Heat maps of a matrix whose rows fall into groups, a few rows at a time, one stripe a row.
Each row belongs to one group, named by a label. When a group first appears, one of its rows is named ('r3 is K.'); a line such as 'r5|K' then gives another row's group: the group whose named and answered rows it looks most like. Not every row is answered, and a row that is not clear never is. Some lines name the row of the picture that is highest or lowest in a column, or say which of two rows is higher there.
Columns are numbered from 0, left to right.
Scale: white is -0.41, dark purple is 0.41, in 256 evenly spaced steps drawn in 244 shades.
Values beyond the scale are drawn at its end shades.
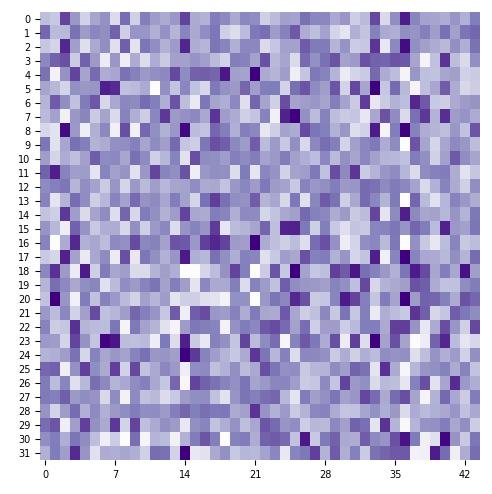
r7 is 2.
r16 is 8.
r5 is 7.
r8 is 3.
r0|3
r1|2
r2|3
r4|8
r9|8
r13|8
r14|3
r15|2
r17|3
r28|8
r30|2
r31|7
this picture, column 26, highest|30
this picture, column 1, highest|20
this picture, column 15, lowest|18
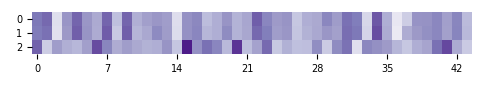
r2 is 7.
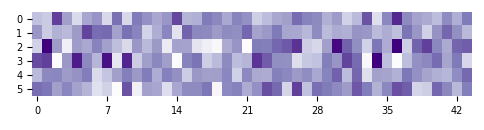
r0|3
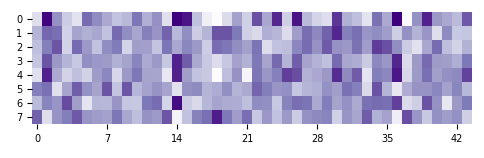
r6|7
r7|8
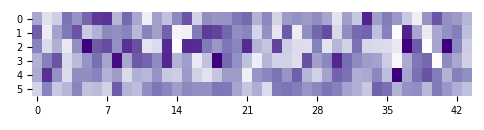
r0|7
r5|2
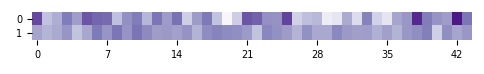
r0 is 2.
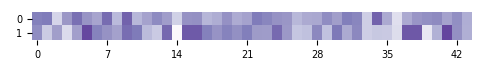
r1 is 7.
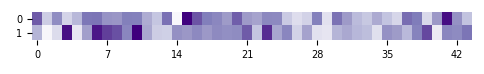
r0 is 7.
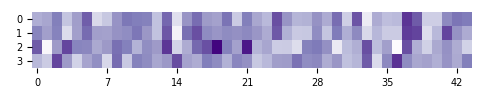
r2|8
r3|3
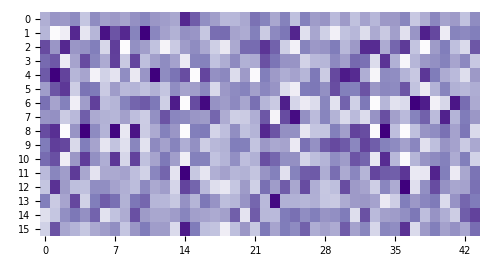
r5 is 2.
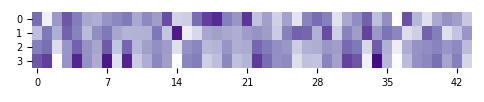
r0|8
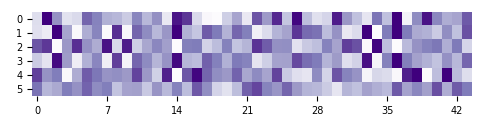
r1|3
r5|2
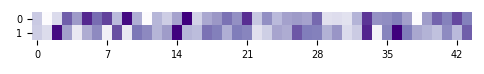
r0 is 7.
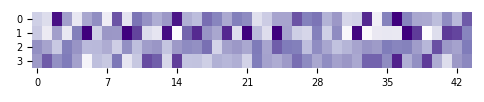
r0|3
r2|2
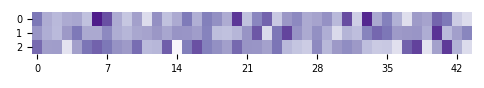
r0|7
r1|2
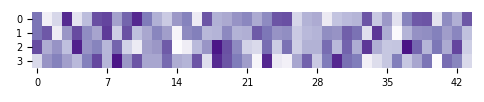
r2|8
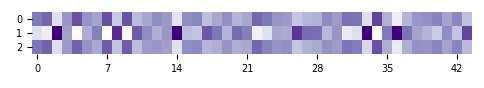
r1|3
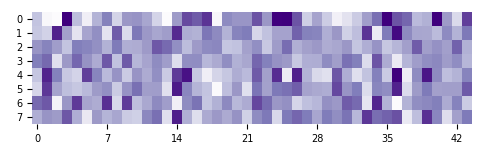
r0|2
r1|3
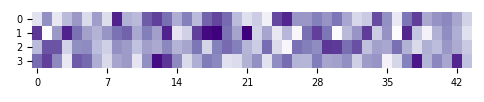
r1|8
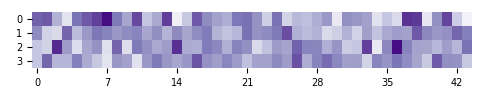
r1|2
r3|2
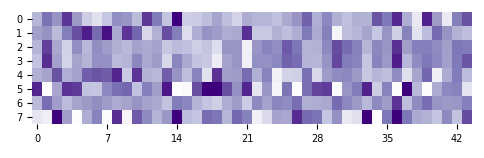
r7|3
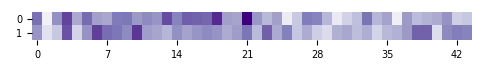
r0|8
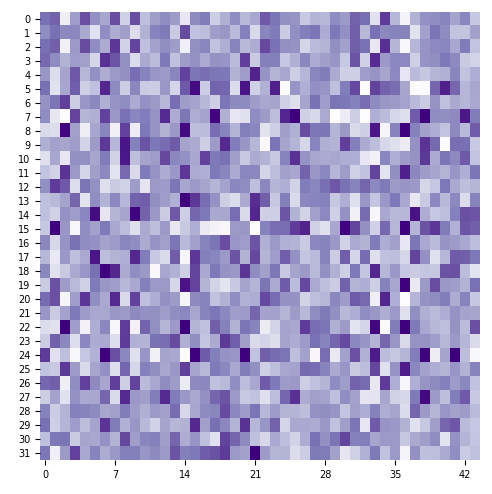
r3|7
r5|7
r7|2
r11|3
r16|8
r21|8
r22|3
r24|7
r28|8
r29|7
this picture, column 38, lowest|5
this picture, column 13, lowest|15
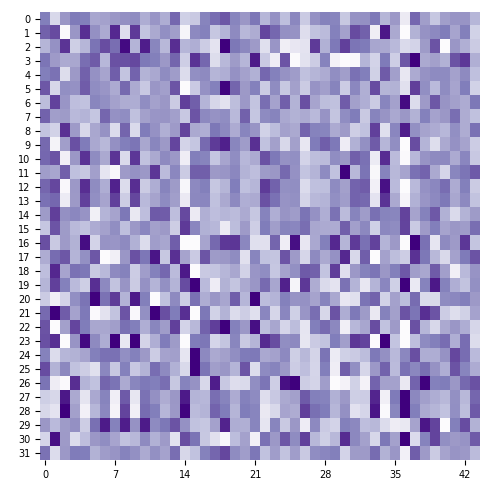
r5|8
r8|3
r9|8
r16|8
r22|8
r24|7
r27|3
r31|8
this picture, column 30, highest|11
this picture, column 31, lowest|3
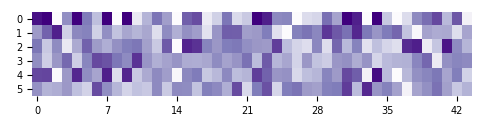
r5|7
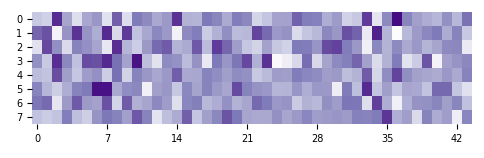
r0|3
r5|7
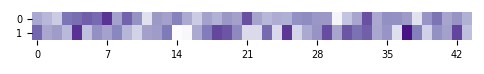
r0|7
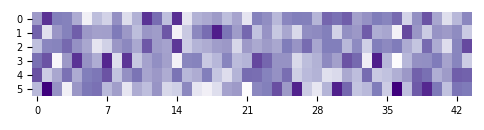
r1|8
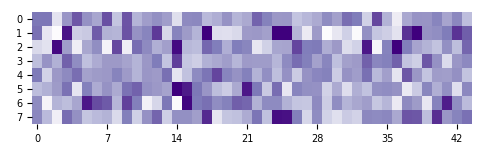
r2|3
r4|8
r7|2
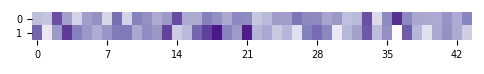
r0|3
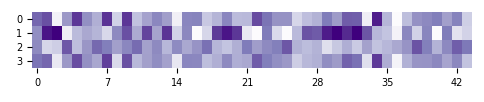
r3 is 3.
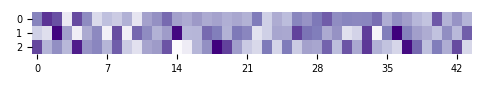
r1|3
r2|8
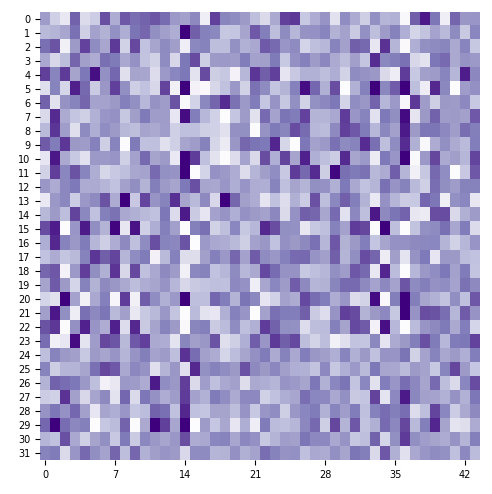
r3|7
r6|8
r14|7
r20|3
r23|2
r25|7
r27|3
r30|3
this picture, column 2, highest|20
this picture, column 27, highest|11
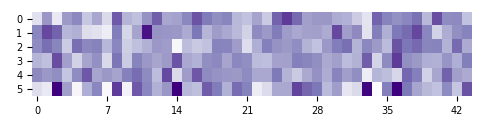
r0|2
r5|3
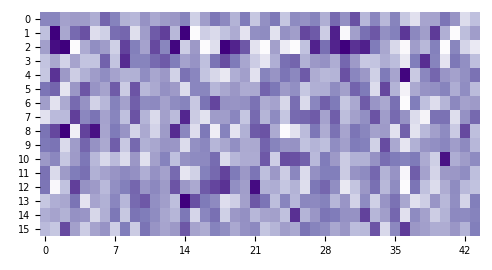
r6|8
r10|2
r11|8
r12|8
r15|3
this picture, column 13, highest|2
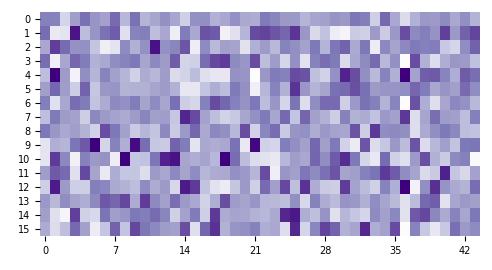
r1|2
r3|8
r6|8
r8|7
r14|2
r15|8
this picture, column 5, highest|9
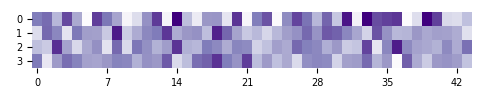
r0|7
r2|3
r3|8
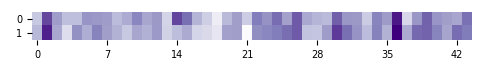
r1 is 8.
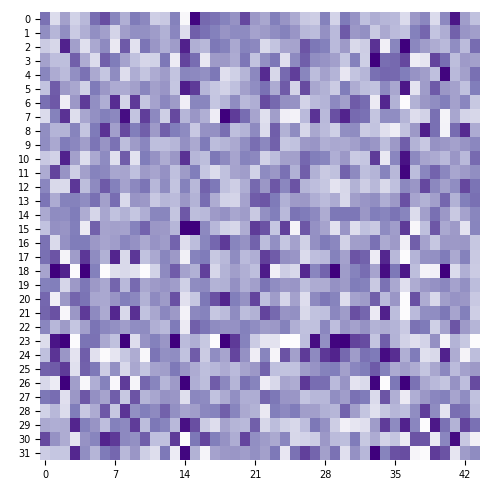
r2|3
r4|2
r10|3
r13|2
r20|8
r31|7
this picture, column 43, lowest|23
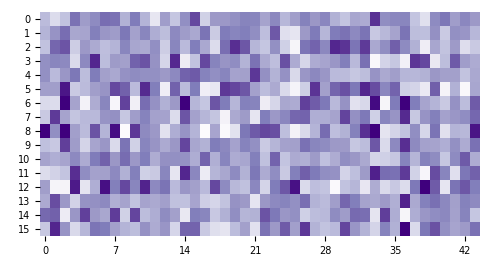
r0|7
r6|3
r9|3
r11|7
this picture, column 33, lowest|3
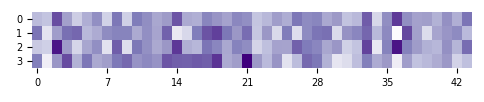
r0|3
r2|3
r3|8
